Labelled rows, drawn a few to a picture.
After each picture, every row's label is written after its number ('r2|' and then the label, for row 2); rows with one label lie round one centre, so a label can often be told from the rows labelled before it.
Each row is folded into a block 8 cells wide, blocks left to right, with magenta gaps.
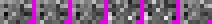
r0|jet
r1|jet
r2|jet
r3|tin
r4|tin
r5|jet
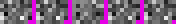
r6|tin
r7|tin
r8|jet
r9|tin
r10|tin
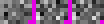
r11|jet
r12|tin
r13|tin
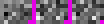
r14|jet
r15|tin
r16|tin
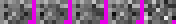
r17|jet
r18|jet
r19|jet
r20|jet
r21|tin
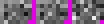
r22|jet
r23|jet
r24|tin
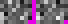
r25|tin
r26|tin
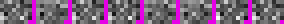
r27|tin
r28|jet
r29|tin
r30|tin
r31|jet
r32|jet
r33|tin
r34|tin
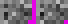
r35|jet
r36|jet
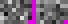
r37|tin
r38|jet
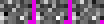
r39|tin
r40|tin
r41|tin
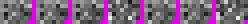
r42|jet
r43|jet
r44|jet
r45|tin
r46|jet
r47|jet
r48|tin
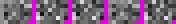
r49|jet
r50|tin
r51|tin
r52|jet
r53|tin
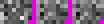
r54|tin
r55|jet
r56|jet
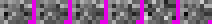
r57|jet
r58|jet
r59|jet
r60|jet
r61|tin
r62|jet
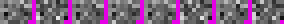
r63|jet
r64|tin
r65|jet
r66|jet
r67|jet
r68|tin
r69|jet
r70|tin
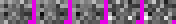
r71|jet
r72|jet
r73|jet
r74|tin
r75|tin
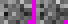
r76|jet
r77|jet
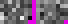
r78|tin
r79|jet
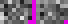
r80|tin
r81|jet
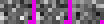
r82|tin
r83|tin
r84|jet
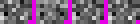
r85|tin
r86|jet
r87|tin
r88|tin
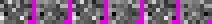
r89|tin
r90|jet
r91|tin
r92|jet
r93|tin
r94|jet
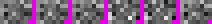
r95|jet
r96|jet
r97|jet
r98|tin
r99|tin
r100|jet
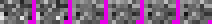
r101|tin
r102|tin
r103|jet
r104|jet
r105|jet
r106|jet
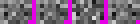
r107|jet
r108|jet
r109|tin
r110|jet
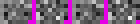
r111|jet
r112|tin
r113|jet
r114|tin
